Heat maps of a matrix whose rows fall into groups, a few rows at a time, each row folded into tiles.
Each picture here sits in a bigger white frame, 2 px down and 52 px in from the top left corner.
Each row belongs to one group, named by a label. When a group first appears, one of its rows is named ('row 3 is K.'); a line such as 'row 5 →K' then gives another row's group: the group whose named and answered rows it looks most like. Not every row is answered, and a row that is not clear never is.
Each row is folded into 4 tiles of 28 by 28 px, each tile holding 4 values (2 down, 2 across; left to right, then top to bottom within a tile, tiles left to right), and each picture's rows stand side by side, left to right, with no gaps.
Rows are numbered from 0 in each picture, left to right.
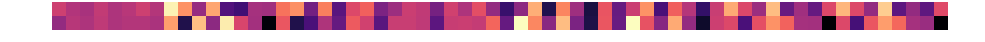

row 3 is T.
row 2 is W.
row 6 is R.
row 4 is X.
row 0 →W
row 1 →R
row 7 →R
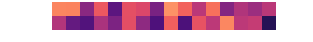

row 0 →W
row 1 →R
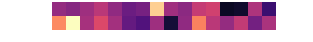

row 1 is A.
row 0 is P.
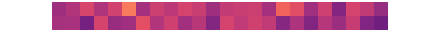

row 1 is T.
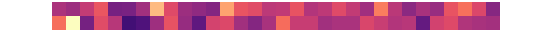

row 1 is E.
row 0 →P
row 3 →E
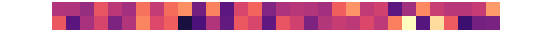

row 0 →W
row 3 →P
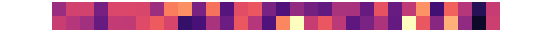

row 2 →P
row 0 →T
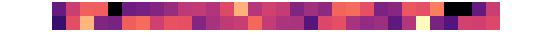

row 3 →A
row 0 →A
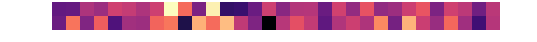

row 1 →R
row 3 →X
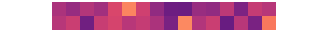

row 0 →E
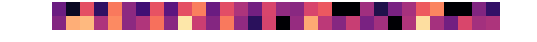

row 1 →X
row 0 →X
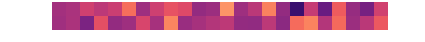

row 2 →X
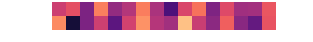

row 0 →W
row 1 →X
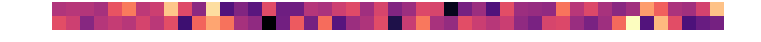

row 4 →E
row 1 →R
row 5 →P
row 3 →A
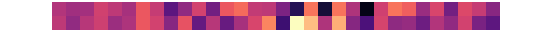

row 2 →X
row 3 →W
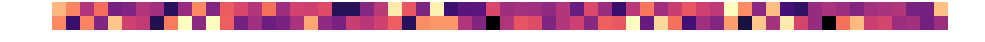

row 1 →P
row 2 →A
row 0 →R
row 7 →P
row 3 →R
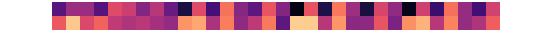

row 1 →X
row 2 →X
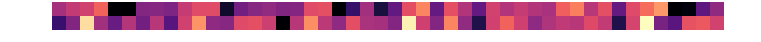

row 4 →E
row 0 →A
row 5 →A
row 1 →A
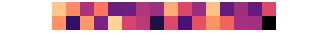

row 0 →R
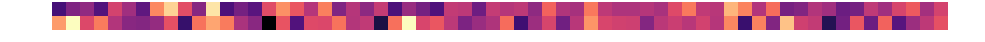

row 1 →R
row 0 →P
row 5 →E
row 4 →W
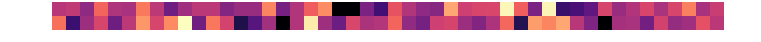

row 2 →A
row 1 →P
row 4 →R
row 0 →W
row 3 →E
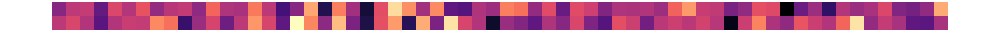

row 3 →R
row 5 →E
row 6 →A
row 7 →P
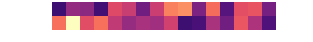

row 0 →P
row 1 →W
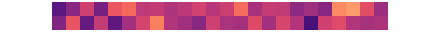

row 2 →E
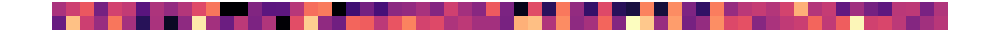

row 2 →A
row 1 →A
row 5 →X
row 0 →X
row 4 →X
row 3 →P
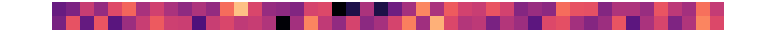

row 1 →E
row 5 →W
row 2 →A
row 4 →E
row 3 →P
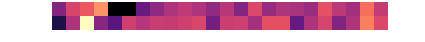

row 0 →A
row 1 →T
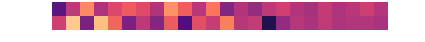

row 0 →P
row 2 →W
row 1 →R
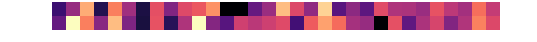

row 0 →X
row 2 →R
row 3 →W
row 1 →A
